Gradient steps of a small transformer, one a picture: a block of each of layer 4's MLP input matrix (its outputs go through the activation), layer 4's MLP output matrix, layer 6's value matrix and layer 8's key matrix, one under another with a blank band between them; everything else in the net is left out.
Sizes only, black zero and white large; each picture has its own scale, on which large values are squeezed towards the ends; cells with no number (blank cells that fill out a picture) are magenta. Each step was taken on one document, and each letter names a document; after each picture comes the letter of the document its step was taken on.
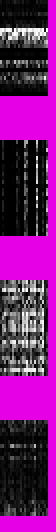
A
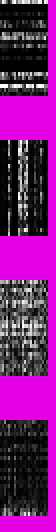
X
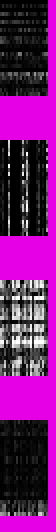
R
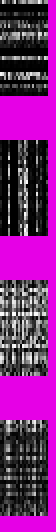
X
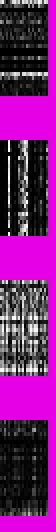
X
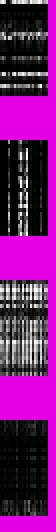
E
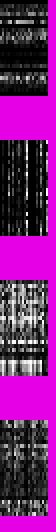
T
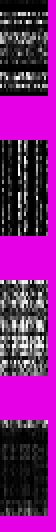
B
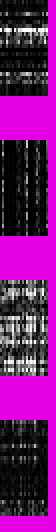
A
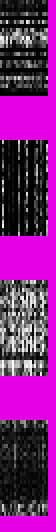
T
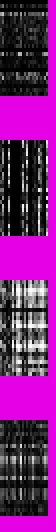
R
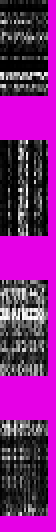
X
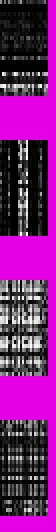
E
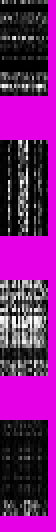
X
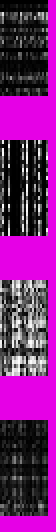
R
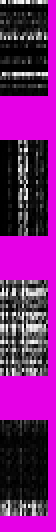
E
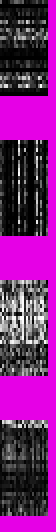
B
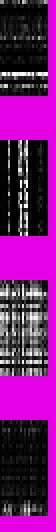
E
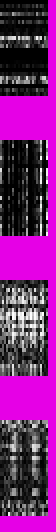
T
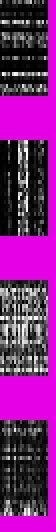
X
